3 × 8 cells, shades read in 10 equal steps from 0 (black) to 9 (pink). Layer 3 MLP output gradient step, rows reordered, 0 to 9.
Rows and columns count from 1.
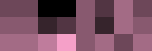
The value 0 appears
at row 1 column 3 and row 1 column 4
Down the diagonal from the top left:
4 5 7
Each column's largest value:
6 6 7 9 5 6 6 6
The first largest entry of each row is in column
7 7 4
